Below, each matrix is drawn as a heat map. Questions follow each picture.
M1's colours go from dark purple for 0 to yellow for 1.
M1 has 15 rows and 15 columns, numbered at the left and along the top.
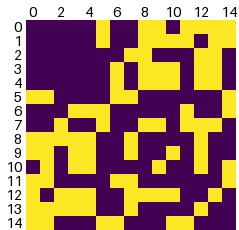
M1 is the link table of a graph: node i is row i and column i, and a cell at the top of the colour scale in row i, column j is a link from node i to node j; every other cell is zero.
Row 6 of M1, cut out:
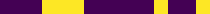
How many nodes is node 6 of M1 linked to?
5
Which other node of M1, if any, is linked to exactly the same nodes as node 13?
node 8
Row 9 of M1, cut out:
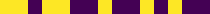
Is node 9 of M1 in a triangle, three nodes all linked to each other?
yes
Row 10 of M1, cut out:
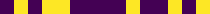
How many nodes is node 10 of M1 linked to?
6
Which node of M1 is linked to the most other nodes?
node 12
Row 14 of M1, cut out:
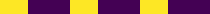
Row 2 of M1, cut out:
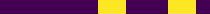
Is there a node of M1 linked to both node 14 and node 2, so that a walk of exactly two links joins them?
no
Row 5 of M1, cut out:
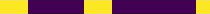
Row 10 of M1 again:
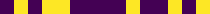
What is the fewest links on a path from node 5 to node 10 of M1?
2
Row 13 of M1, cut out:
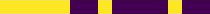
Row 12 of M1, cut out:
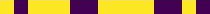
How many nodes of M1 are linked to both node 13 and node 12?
5
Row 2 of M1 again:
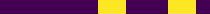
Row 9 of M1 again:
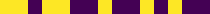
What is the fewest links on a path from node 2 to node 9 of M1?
2
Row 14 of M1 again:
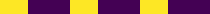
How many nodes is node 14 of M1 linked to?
6
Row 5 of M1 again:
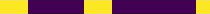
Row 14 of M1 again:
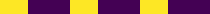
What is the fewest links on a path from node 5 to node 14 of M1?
1
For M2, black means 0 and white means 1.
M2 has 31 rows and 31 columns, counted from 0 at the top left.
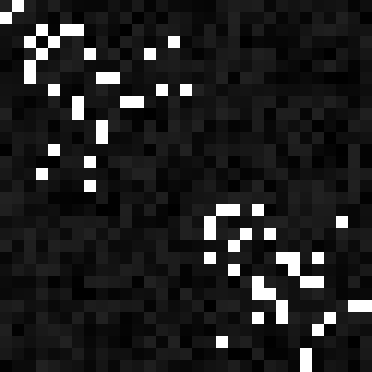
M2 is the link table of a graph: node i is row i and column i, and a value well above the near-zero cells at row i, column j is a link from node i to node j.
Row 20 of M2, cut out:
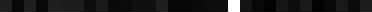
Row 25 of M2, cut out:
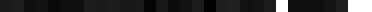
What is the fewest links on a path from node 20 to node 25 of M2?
5
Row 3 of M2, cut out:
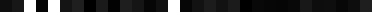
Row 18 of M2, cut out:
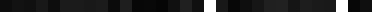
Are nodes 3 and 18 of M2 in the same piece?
no
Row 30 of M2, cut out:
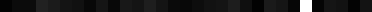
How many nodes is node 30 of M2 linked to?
1
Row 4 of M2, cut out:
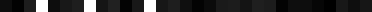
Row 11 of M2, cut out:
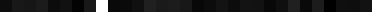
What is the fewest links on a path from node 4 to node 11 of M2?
5
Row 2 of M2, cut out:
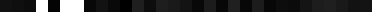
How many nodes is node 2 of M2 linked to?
3
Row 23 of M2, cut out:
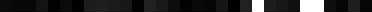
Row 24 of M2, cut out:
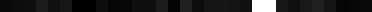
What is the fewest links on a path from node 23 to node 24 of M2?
2
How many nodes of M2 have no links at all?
1
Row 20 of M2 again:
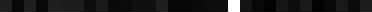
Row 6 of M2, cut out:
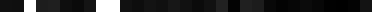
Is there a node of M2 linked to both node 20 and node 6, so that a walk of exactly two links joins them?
no
